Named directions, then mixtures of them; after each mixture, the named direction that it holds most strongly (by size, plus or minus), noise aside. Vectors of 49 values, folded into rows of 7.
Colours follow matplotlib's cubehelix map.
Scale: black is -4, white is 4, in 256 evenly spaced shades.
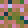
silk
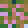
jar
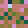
silk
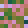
silk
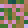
jar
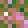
silk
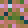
silk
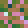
silk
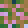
jar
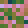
silk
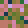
silk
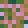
jar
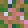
silk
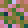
jar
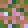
jar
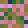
silk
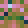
silk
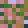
jar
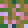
jar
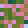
jar
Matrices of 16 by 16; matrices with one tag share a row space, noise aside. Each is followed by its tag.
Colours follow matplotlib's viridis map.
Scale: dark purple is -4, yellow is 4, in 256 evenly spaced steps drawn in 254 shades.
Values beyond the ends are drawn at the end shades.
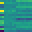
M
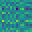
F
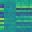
M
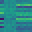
M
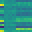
M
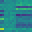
M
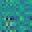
F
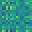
F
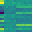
M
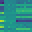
M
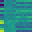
M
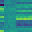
M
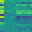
M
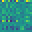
F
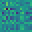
F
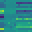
M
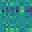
F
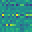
F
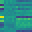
M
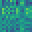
F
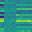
M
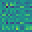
F
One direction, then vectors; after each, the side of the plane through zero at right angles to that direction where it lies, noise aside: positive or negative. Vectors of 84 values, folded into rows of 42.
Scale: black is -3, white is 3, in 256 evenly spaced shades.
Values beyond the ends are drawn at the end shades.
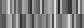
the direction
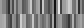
negative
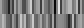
negative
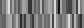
positive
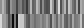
negative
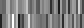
positive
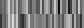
positive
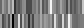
positive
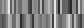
positive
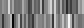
positive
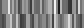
positive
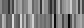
negative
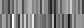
negative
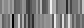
positive
